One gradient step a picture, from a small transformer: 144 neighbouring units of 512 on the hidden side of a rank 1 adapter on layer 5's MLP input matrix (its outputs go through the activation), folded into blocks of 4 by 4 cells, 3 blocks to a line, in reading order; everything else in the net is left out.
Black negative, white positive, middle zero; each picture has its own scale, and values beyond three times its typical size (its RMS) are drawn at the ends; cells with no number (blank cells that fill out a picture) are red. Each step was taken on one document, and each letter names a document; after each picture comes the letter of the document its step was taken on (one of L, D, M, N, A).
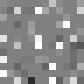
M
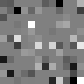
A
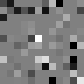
A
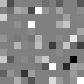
M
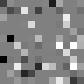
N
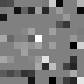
A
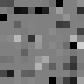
A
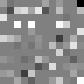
M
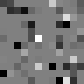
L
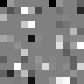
N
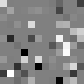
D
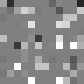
L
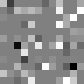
L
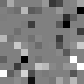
N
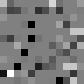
D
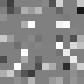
N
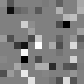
L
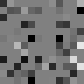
N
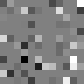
N
